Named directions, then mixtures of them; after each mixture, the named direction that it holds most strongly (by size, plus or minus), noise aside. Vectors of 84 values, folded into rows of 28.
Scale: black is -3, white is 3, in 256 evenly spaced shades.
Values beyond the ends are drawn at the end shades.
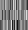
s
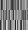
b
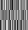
b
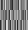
b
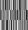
s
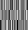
s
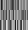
b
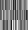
s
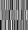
s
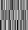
b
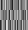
b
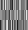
s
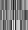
s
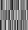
b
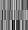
s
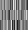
s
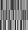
b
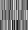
s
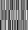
s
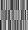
b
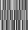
b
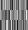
s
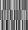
b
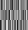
b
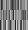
b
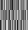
b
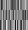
b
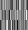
s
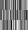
s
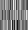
s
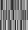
b
